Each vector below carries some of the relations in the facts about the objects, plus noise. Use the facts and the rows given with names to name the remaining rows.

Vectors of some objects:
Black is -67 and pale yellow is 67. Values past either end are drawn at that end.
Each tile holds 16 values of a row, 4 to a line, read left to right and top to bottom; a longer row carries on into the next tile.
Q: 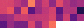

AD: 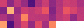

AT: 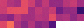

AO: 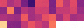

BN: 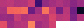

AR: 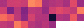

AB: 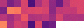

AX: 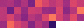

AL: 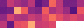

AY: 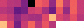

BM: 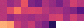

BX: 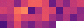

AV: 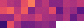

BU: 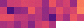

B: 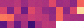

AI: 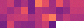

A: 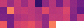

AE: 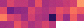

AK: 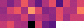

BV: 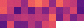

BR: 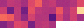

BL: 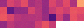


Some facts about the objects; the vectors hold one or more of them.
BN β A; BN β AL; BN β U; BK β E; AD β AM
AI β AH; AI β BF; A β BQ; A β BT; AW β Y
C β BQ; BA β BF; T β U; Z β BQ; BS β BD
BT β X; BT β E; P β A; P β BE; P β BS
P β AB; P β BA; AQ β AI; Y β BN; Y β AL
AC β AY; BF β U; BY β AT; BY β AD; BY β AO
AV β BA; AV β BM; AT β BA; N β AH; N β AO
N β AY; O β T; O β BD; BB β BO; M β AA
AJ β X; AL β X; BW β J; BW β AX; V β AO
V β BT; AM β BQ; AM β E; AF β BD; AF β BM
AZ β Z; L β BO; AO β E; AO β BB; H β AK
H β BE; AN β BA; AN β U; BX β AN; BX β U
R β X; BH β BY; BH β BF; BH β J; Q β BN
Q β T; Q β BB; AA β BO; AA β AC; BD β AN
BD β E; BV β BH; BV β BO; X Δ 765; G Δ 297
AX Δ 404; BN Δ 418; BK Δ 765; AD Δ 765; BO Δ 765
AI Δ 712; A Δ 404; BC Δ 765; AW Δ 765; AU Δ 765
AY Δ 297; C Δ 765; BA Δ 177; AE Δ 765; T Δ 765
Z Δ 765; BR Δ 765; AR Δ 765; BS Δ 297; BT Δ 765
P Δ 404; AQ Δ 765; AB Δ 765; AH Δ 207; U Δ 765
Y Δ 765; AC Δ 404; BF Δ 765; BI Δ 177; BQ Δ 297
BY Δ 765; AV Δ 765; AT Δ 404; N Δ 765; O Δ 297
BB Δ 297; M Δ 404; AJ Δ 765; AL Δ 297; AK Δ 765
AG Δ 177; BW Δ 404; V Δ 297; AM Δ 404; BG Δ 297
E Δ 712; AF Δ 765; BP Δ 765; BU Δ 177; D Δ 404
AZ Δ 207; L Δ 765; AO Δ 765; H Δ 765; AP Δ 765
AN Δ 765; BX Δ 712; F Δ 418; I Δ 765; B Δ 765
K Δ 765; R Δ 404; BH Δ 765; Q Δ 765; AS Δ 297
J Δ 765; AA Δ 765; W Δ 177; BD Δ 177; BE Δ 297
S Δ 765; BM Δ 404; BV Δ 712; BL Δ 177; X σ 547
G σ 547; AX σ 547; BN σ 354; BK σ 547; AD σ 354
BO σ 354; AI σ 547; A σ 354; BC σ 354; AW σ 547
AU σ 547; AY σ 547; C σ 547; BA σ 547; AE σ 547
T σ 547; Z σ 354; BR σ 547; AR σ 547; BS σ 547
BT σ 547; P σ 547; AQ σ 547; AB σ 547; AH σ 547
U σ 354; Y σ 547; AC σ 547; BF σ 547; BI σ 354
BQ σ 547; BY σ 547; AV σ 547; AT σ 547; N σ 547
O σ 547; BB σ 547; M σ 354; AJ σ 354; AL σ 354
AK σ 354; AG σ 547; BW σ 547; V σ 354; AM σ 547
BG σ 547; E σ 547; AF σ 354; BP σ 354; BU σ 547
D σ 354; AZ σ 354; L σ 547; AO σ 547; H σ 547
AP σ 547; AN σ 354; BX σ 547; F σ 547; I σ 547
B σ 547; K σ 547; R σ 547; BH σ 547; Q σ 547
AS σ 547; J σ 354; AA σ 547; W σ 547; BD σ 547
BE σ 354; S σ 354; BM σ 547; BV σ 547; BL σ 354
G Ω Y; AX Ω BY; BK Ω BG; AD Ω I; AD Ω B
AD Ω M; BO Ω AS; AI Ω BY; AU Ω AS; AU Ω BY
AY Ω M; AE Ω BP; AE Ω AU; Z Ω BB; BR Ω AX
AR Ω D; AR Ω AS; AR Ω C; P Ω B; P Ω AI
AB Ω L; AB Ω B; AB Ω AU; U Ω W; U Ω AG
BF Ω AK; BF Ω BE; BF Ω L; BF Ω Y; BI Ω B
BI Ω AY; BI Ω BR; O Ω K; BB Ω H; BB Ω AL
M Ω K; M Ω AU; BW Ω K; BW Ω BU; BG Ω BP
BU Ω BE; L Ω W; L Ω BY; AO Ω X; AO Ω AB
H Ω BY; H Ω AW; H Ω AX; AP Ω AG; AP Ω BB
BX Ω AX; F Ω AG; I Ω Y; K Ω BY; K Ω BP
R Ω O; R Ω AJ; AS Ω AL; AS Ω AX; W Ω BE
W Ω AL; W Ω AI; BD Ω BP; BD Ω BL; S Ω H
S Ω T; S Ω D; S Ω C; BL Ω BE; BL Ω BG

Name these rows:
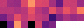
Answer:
H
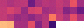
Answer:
J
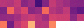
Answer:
BT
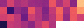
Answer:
BP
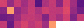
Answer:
AM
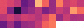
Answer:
M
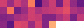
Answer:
AZ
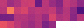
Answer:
BS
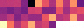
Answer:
BO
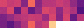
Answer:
V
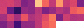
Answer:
L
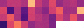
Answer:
D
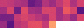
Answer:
BK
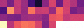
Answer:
BQ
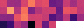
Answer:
P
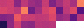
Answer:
O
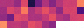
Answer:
BD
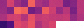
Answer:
AW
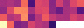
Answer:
BF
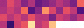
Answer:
R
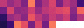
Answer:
C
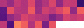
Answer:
Z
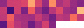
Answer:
AG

